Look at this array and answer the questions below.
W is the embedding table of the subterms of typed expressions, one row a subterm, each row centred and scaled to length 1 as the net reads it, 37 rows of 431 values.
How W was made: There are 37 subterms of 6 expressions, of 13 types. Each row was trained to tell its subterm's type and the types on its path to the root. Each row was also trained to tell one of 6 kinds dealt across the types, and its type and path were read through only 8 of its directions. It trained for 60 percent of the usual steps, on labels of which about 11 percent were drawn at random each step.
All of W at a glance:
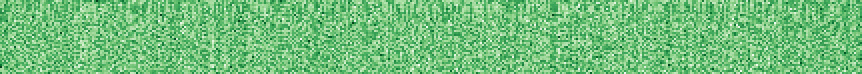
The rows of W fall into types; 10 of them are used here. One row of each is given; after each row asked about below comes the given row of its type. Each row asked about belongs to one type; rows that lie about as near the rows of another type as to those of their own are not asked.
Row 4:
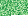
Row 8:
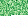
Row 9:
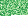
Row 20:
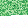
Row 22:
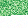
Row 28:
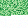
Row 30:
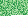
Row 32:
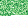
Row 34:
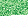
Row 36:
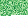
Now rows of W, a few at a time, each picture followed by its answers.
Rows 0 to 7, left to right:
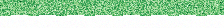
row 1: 28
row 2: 4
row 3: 4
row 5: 4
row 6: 8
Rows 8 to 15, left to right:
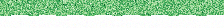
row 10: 8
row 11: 32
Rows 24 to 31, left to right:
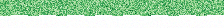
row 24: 28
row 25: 8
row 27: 30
